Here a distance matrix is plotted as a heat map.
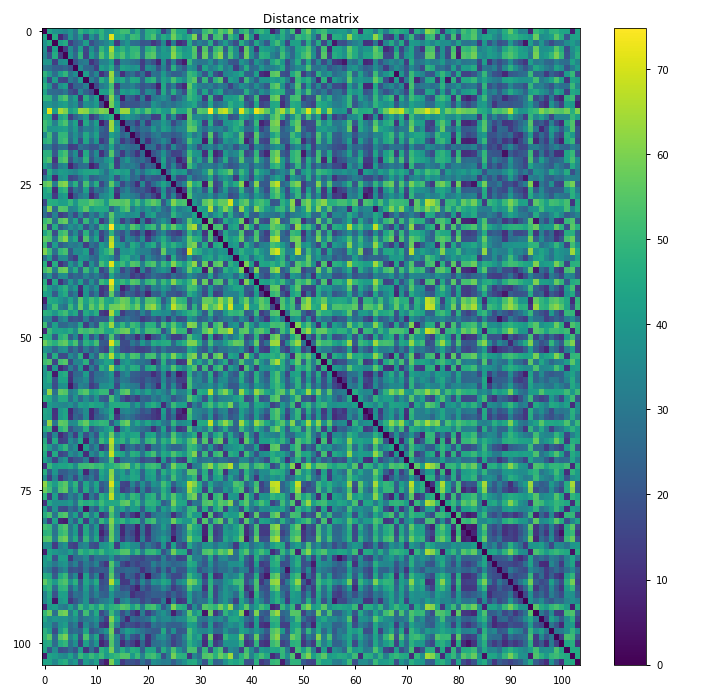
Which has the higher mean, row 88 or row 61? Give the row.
61
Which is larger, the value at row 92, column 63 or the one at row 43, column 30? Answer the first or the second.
the second
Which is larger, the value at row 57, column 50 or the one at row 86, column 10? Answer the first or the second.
the second
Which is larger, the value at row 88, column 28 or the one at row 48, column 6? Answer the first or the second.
the first
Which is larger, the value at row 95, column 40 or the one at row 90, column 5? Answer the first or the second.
the second
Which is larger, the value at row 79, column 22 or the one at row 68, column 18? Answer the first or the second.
the first
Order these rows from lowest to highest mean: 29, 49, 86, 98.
86, 98, 29, 49
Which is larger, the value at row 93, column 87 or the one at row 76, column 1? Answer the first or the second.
the first
